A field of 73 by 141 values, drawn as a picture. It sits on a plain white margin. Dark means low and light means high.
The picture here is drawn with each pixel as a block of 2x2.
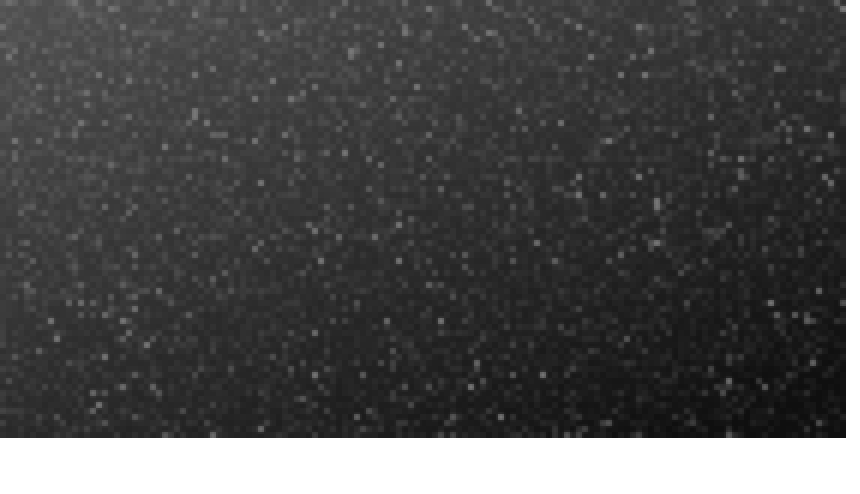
The ninth with the highest average is the top left. There is an overall slope up to the top left. No row or column stands out. The halves do not mirror each other. The ninth with the lowest average is the bottom right. On average the colour sits 20% of the way up the scale. The texture is fine-grained noise.
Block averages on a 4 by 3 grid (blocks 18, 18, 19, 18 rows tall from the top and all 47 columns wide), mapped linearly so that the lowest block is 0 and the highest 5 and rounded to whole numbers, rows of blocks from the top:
543 / 432 / 321 / 210
